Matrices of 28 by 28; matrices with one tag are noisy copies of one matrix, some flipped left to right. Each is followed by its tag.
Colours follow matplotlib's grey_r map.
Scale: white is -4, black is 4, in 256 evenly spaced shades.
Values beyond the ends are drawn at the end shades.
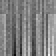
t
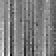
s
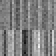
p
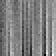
s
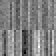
p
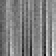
s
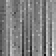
s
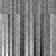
t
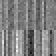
p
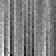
s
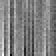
s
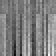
t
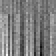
t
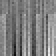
t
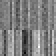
p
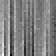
s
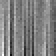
s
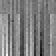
t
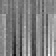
t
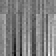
t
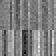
p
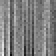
s
